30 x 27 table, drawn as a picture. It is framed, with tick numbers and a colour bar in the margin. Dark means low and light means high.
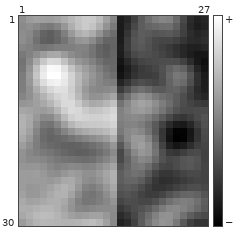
Lone odd cells: none. Calmest part: bottom left. Grain: blotchy. Seam: vertical, 50% of the way across, the left part higher.
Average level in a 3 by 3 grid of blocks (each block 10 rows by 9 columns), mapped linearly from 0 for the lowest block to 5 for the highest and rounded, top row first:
5 2 0
5 4 0
5 3 1
